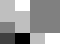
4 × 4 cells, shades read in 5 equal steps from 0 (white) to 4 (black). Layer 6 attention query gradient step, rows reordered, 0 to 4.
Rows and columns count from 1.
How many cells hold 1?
5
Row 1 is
1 0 2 2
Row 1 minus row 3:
-1 -1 0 0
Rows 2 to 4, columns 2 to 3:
1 2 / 1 2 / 4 1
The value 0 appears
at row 1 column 2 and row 4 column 4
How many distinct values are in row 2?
2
